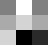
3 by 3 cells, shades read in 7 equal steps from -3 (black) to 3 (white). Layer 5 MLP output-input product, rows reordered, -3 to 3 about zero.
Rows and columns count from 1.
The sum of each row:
3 4 -3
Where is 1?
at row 2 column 1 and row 2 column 3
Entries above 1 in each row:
1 1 1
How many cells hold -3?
1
